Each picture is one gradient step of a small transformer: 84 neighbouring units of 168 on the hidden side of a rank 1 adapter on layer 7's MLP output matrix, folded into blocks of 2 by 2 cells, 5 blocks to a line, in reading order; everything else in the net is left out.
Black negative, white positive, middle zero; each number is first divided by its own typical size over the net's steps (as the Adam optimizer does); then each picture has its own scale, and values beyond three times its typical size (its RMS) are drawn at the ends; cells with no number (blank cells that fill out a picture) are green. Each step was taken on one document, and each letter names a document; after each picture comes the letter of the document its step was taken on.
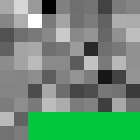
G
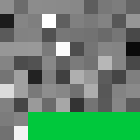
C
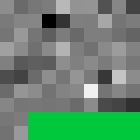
C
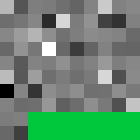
C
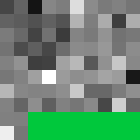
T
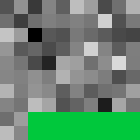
T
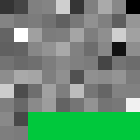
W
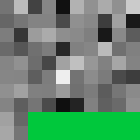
T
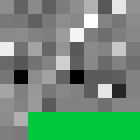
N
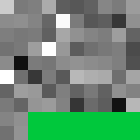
C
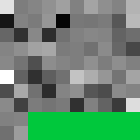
C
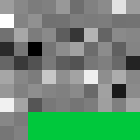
N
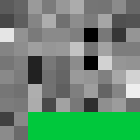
G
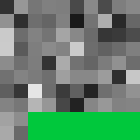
T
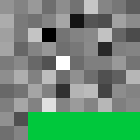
T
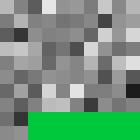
G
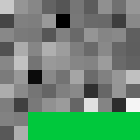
C
